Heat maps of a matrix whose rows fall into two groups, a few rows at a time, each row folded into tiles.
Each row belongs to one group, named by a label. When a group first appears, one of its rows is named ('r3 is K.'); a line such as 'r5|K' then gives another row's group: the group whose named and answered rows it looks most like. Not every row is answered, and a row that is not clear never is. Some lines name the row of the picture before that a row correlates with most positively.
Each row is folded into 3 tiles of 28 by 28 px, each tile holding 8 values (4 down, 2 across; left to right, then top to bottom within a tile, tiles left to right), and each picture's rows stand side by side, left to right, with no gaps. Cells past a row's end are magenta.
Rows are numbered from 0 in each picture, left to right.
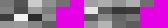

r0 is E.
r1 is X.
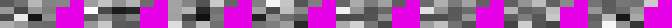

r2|X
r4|X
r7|E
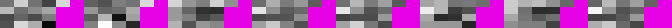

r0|E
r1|E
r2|X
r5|X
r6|X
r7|X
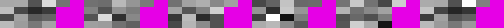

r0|X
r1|E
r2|E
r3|E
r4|E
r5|X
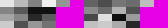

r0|X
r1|E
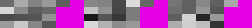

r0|X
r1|X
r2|E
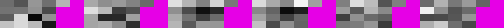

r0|E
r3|X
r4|E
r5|X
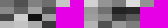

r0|E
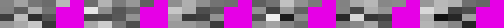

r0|E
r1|X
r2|X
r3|E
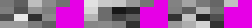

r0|E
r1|X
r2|E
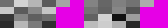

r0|E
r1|E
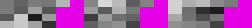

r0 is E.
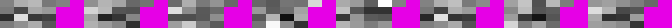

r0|E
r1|X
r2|X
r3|E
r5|E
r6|X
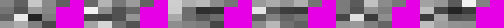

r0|E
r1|X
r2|X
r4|E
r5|X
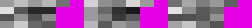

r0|X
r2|X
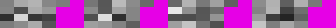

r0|E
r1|E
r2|X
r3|X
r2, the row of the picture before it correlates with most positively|2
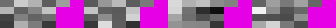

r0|E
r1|E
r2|X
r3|X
